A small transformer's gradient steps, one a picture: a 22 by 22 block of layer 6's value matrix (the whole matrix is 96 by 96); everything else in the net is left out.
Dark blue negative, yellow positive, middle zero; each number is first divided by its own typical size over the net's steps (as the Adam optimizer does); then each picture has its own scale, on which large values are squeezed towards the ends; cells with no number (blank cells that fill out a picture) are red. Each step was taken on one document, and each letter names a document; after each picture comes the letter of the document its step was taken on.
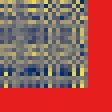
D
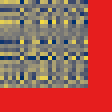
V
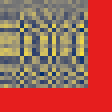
V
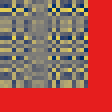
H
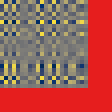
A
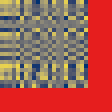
V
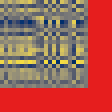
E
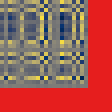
D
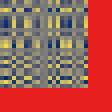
H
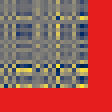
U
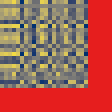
V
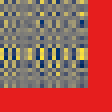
A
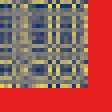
H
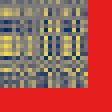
V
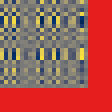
A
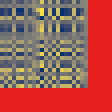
D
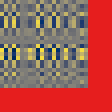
A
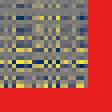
U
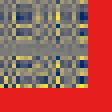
U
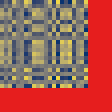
H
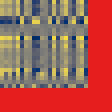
V
